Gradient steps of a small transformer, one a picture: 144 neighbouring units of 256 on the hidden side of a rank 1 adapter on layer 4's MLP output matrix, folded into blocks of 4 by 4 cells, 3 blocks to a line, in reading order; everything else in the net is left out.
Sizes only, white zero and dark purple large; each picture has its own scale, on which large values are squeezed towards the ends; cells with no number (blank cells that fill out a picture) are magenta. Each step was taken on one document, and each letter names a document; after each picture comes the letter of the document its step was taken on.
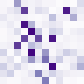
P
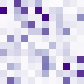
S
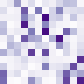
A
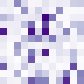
A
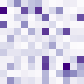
S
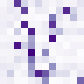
P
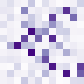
P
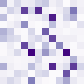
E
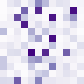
E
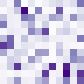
S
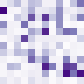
S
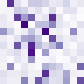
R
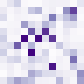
R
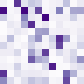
A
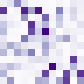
A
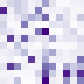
S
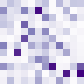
R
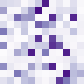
E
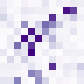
P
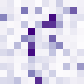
P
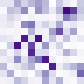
P
